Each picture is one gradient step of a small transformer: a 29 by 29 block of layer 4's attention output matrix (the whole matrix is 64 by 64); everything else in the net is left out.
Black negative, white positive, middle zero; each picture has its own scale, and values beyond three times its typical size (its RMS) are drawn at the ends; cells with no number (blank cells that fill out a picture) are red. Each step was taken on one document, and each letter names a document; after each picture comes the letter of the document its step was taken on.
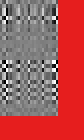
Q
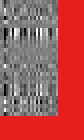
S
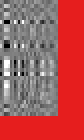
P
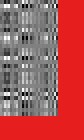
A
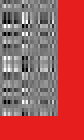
A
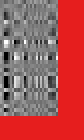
S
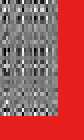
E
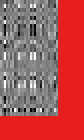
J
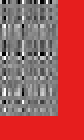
E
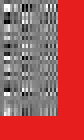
A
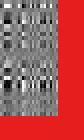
E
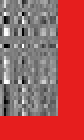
S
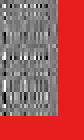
S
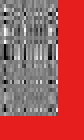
S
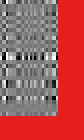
Q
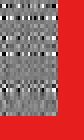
Q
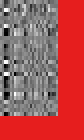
P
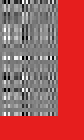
A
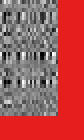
E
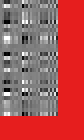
A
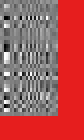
P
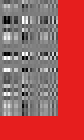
A
